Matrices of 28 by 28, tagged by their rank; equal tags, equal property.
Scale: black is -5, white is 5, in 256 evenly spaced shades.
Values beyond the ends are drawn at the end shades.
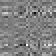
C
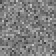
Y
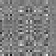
C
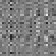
C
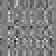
C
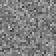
Y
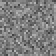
Y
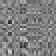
C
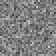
Y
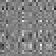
C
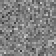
Y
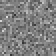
Y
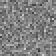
Y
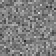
Y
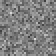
Y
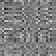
C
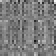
C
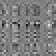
C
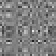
C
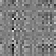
C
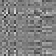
C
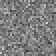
Y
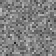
Y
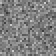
Y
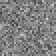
Y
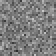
Y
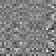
C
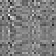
C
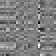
C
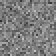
Y
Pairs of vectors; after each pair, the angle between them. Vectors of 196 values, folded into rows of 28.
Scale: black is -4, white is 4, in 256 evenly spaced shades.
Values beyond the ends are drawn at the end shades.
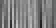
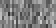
partly opposed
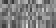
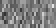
orthogonal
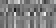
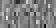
partly opposed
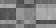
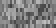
partly opposed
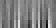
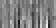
nearly opposite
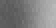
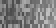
partly aligned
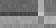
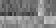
nearly parallel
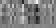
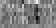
nearly parallel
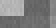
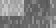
nearly parallel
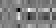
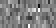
partly aligned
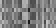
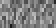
orthogonal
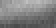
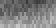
nearly opposite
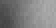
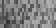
partly aligned
